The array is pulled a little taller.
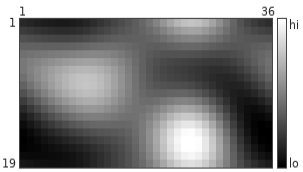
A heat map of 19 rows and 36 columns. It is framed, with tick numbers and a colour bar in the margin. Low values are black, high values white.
Slope: none. Lone odd cells: none. Stripes: none.
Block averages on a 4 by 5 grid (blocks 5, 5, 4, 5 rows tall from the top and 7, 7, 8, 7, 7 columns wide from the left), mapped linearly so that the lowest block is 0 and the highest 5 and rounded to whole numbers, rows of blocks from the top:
12232
34211
13330
01351
